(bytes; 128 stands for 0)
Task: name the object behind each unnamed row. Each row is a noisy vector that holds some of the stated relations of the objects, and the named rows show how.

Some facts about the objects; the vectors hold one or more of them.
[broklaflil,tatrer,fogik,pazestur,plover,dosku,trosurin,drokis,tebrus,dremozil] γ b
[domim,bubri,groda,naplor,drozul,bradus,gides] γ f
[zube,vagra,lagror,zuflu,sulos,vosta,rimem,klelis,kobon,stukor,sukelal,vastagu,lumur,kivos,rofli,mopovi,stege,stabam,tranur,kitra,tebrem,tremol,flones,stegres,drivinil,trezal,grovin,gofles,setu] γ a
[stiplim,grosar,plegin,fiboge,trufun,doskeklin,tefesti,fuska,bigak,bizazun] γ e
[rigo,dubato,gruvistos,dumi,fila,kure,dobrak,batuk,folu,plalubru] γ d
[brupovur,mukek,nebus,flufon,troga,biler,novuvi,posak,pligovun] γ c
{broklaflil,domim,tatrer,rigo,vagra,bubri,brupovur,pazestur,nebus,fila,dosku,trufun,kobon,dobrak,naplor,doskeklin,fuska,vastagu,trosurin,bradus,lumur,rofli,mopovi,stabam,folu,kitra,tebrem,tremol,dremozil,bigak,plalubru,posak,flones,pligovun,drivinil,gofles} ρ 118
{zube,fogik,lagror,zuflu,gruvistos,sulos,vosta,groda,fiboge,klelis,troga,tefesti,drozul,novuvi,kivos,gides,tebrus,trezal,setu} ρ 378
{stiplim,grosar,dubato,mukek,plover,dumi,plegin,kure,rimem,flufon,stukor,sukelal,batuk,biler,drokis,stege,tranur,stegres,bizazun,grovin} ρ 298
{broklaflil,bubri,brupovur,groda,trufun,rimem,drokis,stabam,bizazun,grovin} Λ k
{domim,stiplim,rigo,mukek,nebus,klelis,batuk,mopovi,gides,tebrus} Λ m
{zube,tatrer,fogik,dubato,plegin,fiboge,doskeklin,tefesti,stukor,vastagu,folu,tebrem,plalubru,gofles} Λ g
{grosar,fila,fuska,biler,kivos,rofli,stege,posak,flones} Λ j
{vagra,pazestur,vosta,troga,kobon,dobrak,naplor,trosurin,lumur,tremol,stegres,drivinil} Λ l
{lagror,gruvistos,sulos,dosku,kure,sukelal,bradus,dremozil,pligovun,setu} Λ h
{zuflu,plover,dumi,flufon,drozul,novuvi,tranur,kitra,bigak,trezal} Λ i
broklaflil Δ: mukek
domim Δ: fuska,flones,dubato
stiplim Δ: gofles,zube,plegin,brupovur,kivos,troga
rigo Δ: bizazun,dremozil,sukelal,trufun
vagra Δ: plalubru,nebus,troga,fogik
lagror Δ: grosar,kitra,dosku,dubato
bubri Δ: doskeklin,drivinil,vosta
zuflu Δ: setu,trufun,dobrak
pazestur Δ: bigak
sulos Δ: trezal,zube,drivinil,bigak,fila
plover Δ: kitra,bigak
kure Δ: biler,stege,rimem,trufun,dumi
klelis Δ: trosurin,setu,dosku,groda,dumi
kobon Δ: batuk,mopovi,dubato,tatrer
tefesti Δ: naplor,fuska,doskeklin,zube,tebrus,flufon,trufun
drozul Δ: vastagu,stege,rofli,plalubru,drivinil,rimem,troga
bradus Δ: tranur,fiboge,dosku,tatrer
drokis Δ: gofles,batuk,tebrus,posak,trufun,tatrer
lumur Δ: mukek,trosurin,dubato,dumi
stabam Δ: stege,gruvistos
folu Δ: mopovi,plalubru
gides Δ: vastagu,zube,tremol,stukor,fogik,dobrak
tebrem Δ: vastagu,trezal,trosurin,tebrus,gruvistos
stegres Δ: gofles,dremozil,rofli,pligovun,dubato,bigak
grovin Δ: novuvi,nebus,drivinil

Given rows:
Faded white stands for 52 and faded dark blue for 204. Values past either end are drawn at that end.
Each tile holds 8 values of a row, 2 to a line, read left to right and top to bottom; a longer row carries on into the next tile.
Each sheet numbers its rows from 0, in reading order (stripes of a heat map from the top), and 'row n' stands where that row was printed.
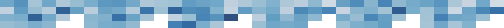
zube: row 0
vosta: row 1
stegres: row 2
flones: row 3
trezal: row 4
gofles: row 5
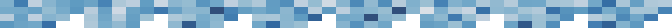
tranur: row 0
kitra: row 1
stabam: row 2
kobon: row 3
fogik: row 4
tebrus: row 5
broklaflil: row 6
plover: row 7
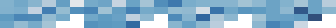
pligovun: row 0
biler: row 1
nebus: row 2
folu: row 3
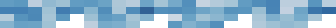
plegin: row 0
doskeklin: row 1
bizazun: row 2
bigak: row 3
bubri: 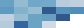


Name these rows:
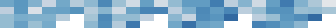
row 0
mopovi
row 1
tatrer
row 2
zuflu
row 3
lagror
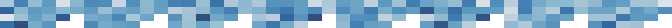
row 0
drokis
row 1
flufon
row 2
novuvi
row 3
tefesti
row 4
stukor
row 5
grovin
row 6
fiboge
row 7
pazestur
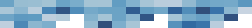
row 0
vastagu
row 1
tebrem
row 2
kure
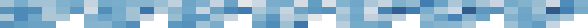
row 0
sukelal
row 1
setu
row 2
dremozil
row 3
dosku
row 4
trufun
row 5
brupovur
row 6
dobrak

